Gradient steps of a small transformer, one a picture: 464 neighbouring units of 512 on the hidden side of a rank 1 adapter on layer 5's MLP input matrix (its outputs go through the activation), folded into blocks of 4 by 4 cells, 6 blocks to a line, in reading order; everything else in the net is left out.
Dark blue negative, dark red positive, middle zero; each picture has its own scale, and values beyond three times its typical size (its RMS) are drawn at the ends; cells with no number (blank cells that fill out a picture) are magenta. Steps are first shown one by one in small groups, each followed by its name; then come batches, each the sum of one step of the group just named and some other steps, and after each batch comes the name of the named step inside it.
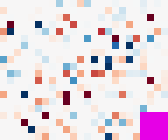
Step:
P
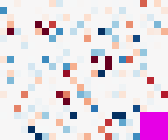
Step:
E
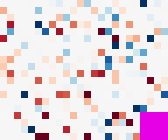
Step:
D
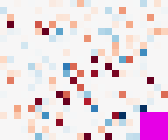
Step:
E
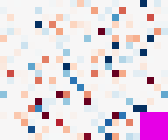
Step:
D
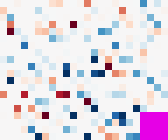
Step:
E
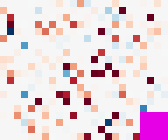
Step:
D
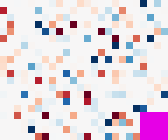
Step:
D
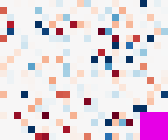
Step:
D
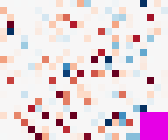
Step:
P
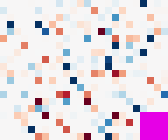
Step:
D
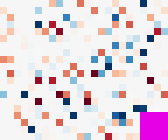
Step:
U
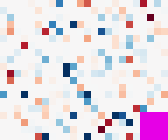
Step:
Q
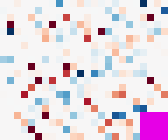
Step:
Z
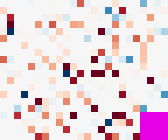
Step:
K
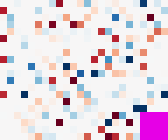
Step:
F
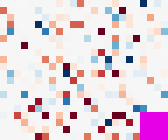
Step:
K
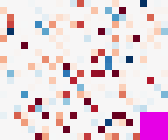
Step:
K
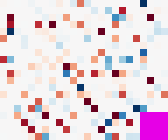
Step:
K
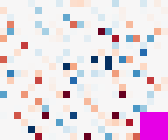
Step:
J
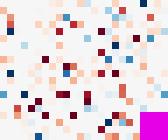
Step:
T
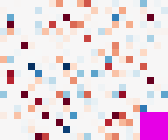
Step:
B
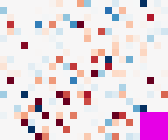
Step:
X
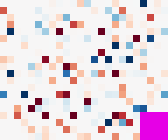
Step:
T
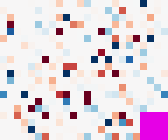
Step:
T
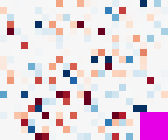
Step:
X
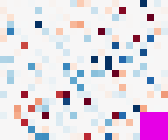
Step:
J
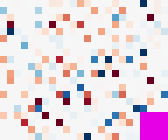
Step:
B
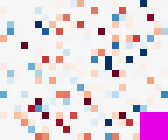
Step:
B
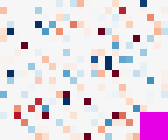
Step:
J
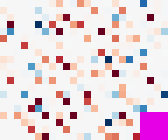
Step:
B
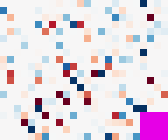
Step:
X
